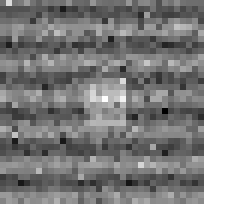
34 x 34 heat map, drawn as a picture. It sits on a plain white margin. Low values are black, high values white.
The ninth with the highest average is the centre. The histogram is bell-shaped. An odd patch, higher than its surroundings, sits in the centre. There is no seam. No overall slope runs across the table. Horizontal stripes repeat 6 times down the table.
